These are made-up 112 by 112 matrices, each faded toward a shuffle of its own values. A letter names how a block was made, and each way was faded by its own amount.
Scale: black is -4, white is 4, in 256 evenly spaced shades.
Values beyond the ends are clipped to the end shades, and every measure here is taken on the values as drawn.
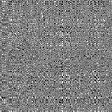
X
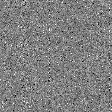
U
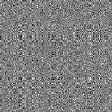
X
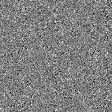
U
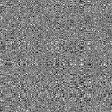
X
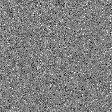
U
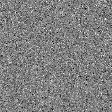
U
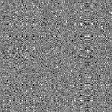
X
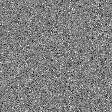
U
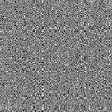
X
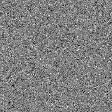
U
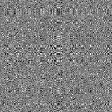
X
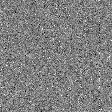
U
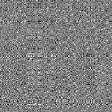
X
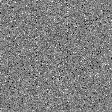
U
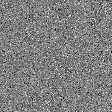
U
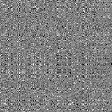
X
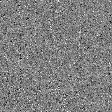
U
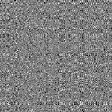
X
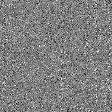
U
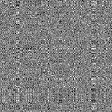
X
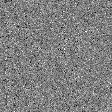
U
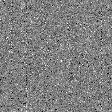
U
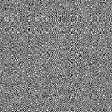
X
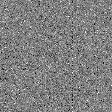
U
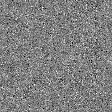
U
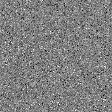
U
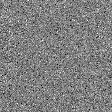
U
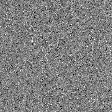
U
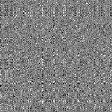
X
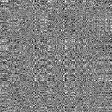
X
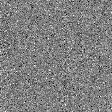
U
